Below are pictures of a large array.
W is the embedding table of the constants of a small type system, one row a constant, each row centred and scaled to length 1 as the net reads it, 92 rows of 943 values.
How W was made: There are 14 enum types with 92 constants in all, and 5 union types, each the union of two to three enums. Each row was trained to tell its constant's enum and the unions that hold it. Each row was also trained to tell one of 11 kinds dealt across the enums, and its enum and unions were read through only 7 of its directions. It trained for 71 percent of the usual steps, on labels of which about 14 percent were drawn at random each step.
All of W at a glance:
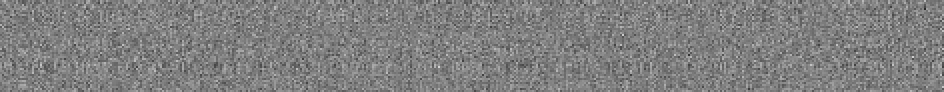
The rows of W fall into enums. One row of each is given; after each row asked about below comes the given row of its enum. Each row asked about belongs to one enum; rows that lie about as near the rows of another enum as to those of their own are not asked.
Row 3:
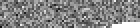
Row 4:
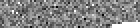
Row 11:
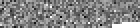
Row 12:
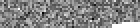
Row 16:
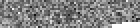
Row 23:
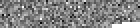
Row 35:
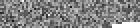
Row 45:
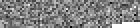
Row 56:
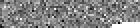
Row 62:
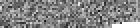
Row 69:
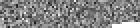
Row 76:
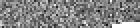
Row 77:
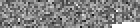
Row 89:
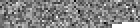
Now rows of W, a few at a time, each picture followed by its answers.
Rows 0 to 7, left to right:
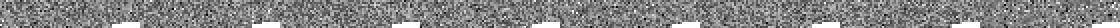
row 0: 16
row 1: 3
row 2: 3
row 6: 77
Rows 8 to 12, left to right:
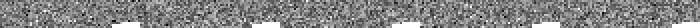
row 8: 4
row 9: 35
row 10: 12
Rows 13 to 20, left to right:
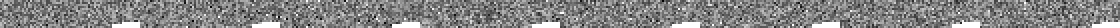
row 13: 3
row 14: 11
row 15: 11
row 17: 56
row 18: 12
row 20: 3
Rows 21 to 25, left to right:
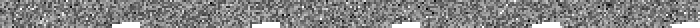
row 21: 11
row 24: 12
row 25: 69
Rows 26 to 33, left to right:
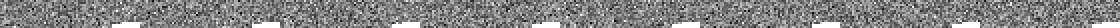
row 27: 89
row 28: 16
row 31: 89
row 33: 16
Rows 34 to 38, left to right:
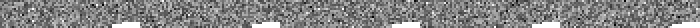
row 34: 89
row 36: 16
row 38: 62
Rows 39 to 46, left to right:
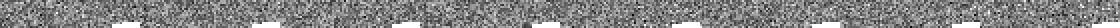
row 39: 89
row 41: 69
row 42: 35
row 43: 23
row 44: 23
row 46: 3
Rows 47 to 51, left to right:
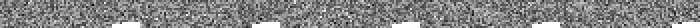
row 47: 12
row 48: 76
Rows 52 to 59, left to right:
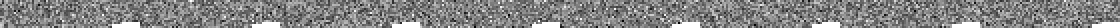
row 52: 11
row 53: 77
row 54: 35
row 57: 76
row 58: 16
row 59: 77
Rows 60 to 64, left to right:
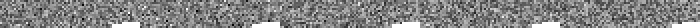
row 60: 4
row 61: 56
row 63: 69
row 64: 69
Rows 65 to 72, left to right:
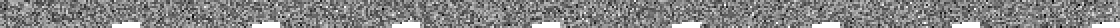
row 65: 69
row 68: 35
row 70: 12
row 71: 35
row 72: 62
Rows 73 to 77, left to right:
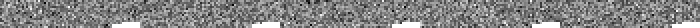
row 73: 11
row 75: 23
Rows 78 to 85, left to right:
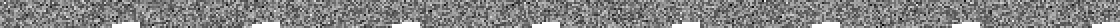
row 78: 12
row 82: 16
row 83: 77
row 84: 77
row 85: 35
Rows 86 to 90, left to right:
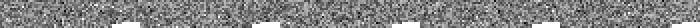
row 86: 77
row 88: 69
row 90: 4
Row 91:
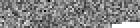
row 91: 23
